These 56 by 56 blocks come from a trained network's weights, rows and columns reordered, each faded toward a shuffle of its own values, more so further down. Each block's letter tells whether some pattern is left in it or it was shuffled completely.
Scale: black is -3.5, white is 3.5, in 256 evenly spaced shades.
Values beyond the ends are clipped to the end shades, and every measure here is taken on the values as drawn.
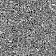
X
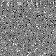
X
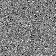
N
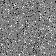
N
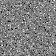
N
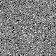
N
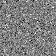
N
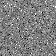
N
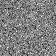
N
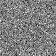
N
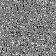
X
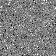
N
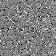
X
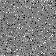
X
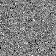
X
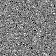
N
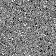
N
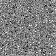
X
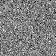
X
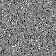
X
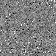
X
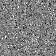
N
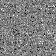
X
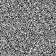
N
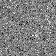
N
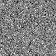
X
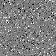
X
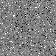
N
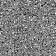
X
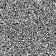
N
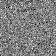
N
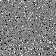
X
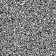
N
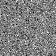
N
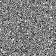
N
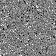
N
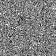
X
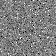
N
